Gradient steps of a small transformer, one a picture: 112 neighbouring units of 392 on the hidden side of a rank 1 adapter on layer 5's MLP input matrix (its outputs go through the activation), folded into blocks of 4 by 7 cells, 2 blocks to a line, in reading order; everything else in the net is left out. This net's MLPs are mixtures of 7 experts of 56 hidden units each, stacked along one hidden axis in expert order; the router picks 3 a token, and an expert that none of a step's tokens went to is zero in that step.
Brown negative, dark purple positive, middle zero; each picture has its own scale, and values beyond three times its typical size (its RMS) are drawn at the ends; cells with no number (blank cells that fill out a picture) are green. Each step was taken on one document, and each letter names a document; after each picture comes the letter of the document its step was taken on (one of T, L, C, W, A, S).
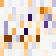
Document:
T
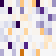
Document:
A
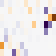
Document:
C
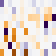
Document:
T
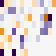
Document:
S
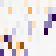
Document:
C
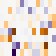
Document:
A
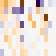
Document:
S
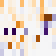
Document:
T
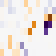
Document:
C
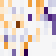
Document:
T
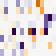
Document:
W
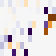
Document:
C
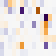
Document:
S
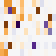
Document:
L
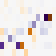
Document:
W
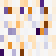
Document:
A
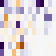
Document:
S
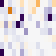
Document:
L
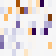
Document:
W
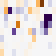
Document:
W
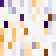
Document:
L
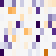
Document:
L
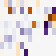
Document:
C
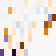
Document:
C
